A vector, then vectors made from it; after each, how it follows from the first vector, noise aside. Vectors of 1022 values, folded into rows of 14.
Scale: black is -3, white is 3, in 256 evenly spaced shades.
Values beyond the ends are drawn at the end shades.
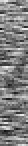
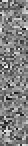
sign-scrambled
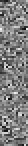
sign-scrambled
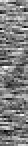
copied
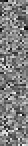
sign-scrambled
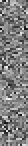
sign-scrambled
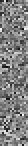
sign-scrambled
